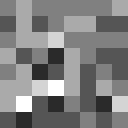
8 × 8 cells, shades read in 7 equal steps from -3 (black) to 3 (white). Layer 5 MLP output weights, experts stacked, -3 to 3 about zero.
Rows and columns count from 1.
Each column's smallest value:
-1 -2 -2 -2 -1 -1 -2 -1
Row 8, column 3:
-1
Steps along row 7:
up down down up down down up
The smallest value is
-2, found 5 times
